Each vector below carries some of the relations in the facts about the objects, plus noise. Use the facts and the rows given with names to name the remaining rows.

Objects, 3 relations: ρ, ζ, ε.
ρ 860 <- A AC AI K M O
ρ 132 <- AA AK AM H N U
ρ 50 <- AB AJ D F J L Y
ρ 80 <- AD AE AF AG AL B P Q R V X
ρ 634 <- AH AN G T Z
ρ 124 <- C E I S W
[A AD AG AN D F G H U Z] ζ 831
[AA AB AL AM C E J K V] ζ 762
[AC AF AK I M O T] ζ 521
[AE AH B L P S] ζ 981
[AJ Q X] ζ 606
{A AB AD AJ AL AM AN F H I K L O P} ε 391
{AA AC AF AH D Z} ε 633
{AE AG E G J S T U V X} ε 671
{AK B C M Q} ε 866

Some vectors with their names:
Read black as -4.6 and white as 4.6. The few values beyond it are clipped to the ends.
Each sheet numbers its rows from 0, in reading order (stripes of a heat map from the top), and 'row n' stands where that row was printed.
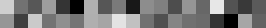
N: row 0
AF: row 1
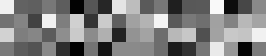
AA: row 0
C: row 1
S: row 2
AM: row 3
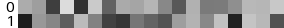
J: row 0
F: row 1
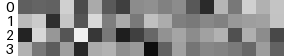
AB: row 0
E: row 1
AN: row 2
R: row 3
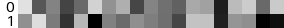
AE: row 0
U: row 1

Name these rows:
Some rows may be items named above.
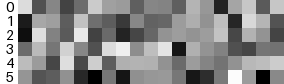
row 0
AE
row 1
F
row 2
AN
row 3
T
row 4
J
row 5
AM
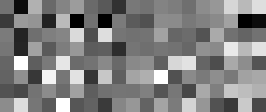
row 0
L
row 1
H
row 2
Q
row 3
L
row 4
G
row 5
C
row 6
AJ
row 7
Z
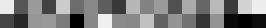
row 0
AH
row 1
AK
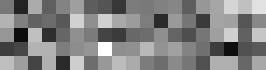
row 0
L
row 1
X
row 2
P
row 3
M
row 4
V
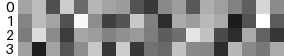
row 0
W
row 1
D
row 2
AG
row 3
B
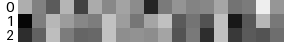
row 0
Y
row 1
I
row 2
O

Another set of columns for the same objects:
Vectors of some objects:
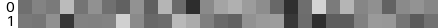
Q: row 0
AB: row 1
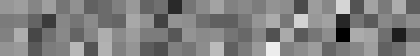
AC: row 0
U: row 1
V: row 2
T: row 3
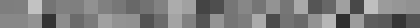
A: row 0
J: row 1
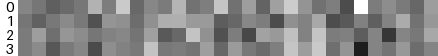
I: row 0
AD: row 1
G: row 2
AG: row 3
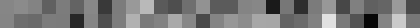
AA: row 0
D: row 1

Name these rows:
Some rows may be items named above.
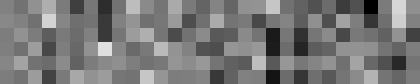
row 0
Z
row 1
AH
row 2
AA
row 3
AB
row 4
E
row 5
AM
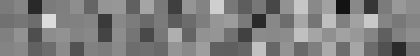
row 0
X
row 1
B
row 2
S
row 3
E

